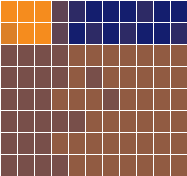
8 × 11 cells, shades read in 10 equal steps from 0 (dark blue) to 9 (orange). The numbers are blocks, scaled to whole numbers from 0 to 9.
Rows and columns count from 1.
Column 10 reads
0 0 5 5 5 5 5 5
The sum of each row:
32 32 51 50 51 50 52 51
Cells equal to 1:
5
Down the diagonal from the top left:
9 9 4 4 5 5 5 5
